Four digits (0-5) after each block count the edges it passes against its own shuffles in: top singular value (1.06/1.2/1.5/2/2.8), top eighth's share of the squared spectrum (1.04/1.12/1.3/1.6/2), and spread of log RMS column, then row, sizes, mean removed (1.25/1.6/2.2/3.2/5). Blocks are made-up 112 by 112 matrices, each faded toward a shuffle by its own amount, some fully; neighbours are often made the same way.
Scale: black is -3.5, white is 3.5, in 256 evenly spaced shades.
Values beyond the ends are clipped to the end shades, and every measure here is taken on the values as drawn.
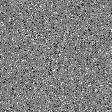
2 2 0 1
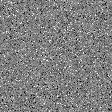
0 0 0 0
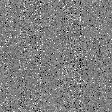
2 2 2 0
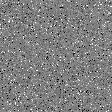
0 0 0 0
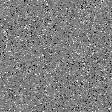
0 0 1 0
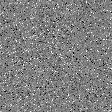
0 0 0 0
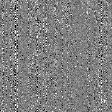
2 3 4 0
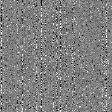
2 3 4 0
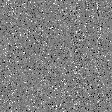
1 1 1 0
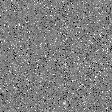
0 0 1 0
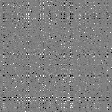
5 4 3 3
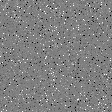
0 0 0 0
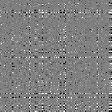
5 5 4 3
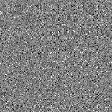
4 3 2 2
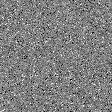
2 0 0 0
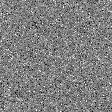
2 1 0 0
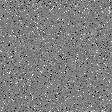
2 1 0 0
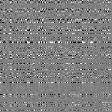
5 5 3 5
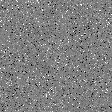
0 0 0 0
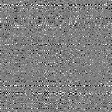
5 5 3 4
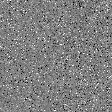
1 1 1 0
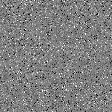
3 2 1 1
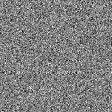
3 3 1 1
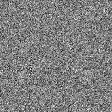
3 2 1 1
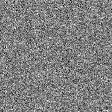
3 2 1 0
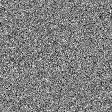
1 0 0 0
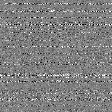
2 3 0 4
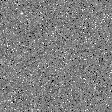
0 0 0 0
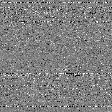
2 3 0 4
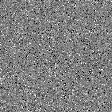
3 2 0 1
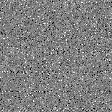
3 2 1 1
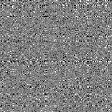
4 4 2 3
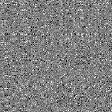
4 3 2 2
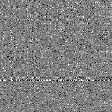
4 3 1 2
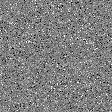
1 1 0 0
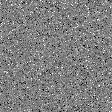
2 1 0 0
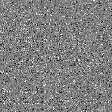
4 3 1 2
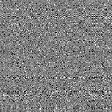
4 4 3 3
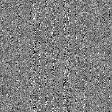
1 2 4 0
